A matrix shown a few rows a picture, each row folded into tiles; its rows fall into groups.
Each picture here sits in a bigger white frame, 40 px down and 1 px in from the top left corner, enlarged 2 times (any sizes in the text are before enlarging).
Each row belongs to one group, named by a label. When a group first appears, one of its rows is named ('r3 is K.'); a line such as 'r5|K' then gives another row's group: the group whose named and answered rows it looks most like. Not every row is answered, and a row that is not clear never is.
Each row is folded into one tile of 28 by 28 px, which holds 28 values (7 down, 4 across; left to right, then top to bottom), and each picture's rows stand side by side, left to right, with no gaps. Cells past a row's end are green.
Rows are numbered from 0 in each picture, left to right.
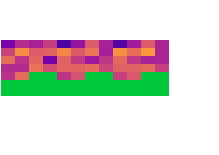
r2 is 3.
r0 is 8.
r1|3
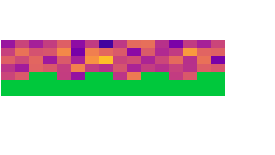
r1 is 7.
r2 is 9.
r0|8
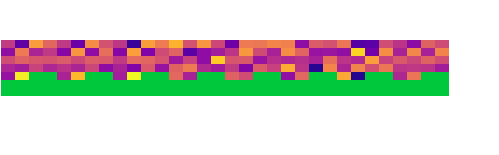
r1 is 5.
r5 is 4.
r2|5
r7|5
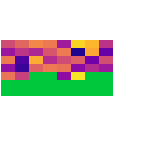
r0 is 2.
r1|9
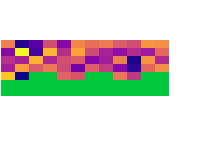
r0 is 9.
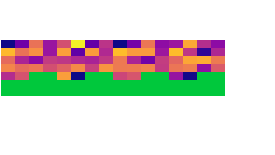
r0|3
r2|3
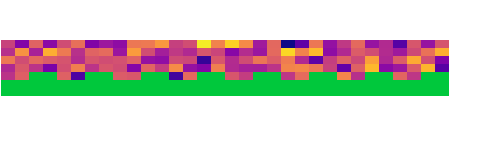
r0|5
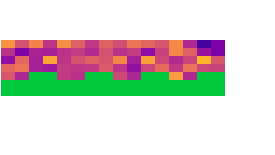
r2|2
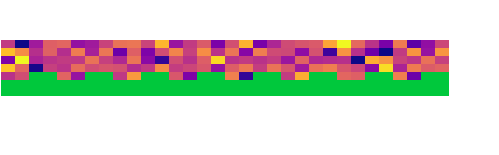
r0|4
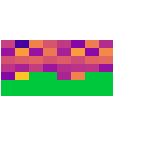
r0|5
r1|5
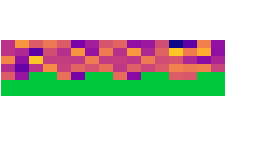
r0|2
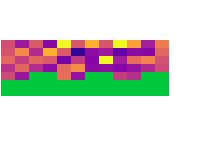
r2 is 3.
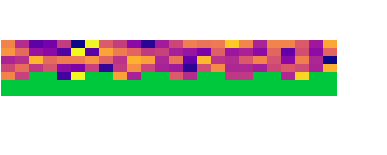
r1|5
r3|2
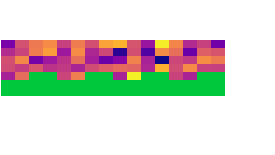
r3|7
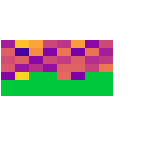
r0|9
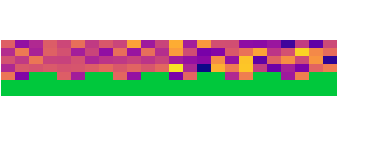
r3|4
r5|8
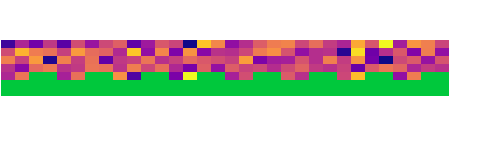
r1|8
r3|5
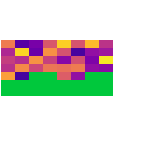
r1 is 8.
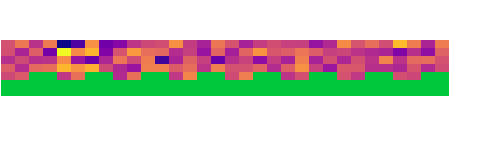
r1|3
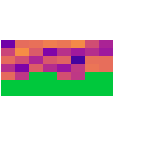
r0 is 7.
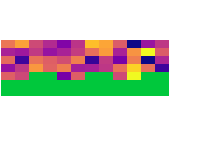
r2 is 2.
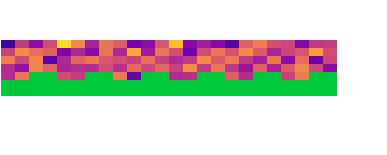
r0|8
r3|7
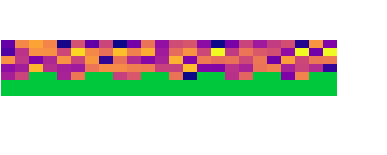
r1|8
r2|3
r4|8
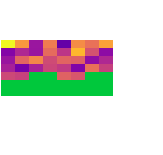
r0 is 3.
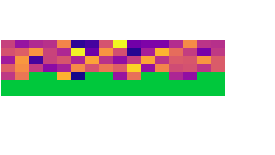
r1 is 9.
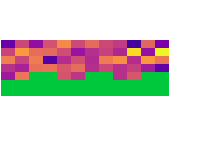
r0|8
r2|5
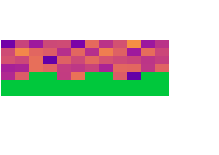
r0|8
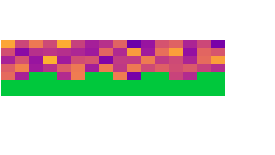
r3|7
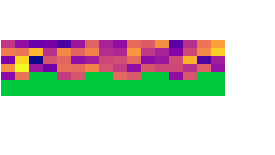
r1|3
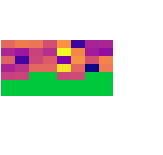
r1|4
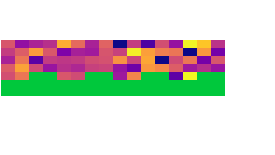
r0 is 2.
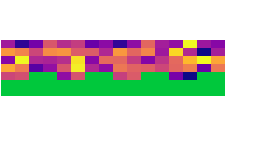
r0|4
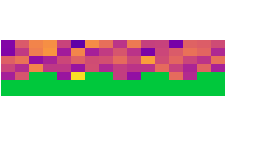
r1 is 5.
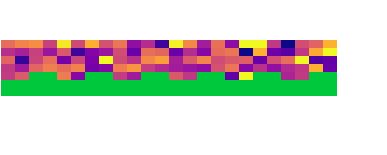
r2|7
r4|9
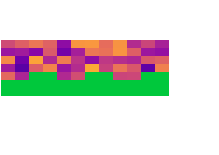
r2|4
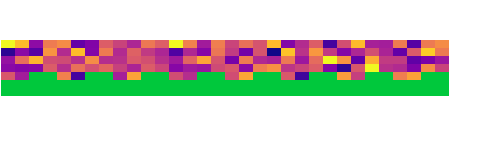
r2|5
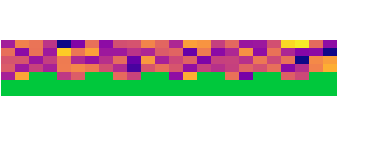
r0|9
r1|3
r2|2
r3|9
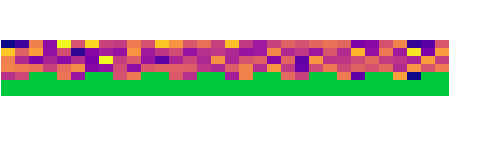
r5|2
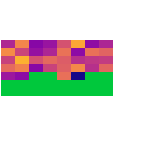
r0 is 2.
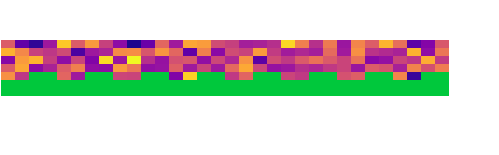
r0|4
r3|9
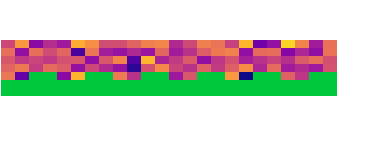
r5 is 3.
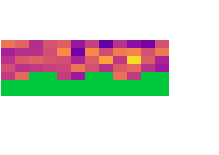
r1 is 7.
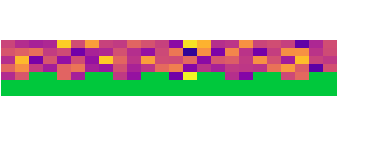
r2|2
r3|9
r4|2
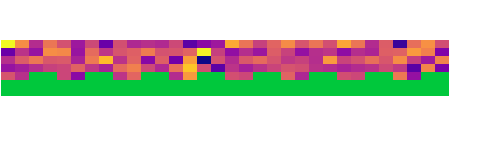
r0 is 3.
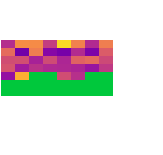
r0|9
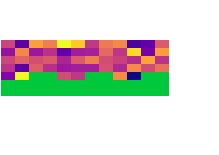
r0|5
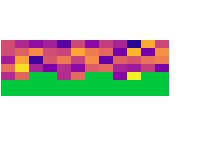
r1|8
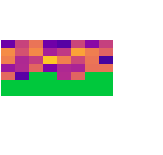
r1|8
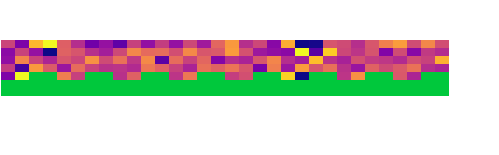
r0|5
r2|8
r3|8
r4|4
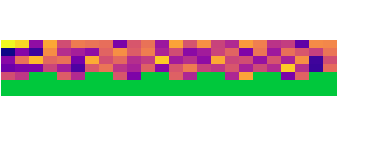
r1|2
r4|9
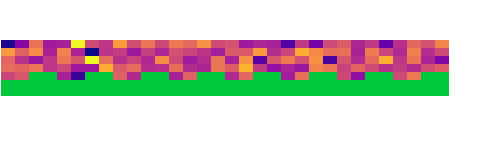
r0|3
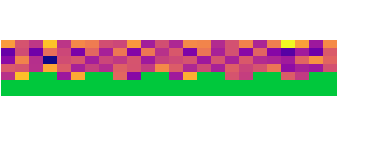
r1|9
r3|9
